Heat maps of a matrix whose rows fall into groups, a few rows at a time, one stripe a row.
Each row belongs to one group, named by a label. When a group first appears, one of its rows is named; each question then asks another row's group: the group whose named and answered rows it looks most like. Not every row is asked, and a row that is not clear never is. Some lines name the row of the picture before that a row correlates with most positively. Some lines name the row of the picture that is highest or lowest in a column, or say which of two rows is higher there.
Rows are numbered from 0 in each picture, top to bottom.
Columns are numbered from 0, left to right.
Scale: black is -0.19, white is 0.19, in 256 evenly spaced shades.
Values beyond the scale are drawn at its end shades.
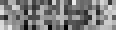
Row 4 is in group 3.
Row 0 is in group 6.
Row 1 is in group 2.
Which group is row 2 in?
3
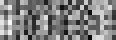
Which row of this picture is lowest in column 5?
1
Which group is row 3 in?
2
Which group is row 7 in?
6
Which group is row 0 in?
6
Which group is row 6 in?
3
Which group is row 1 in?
3
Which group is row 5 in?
2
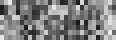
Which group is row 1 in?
6
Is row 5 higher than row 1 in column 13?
No
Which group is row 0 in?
3
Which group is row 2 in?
6
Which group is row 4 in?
3
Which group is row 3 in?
2
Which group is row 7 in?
3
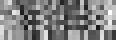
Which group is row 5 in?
3
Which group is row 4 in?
2
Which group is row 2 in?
2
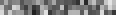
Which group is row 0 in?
3
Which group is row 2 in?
2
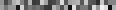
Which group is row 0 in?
2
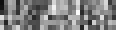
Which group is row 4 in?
6
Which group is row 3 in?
2
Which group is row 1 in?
6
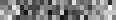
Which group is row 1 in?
2
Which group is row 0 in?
6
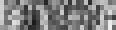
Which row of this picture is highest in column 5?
0
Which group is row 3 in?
2
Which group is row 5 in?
2
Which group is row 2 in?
2
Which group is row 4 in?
2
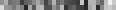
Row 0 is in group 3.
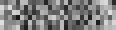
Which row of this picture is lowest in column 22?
3
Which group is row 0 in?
6
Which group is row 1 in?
3
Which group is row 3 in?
6
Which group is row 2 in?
2
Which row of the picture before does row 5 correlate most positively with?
1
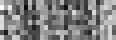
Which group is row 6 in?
6
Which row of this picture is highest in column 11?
5
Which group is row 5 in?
2
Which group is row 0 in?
3
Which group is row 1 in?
3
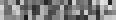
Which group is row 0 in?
6
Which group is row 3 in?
3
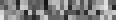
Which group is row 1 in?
6
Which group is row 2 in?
3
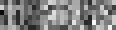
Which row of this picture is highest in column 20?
5
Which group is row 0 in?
6
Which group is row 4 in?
6
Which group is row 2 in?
6
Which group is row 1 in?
2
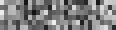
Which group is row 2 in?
2
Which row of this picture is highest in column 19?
4
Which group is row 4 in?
6
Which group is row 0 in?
3
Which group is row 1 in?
6
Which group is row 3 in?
3
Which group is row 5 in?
6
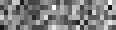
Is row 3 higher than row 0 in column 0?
Yes
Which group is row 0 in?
2
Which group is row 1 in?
6
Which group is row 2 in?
6
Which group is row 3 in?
2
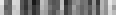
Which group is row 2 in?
2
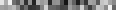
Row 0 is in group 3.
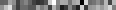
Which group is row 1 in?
3
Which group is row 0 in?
6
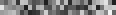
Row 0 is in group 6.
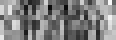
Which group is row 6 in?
3
